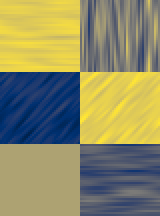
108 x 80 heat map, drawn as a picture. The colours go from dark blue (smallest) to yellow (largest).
The table splits into 3 rows of 2 panels. Panel 1,1: very high, streaked across, faint in contrast. Panel 1,2: middling, streaked downward, strong in contrast. Panel 2,1: very low, slanting up to the right, faint in contrast. Panel 2,2: very high, slanting up to the right, faint in contrast. Panel 3,1: high, flat. Panel 3,2: low, streaked across.
